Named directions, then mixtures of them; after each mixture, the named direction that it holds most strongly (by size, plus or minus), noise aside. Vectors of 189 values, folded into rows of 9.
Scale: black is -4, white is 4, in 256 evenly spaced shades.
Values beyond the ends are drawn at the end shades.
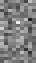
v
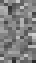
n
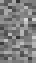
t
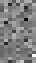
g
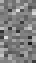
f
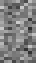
v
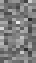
v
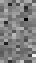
g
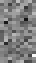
g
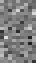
f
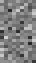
f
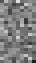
n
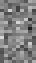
v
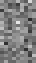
v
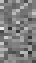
f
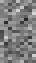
f
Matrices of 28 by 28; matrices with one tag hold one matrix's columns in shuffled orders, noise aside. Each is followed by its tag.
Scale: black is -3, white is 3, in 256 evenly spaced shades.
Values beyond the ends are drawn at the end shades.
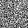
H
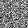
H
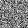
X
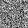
X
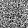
H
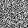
H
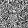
X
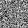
X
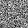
H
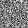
X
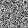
X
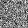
X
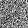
X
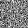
X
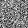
H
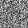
X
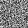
X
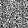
H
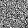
H
